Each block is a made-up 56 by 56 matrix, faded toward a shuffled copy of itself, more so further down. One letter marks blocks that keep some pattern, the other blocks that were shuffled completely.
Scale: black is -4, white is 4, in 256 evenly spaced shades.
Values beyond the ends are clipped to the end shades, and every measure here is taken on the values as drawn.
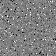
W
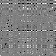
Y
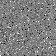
W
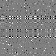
Y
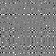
Y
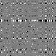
Y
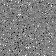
W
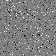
W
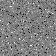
W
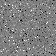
W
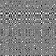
Y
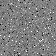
W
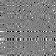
Y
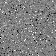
W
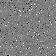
W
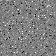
W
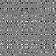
Y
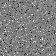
W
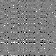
Y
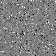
W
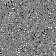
W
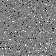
W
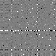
Y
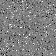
W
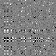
Y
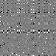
Y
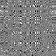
Y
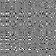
Y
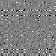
Y
